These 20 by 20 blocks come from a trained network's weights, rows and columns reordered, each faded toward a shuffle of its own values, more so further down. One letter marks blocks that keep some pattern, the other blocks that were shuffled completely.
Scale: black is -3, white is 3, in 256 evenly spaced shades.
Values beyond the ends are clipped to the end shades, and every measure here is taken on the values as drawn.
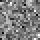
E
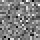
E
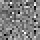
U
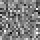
U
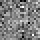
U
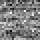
U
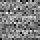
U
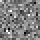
E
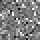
E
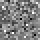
E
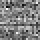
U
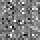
U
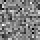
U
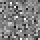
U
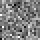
U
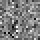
U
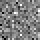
E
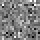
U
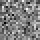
E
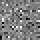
U
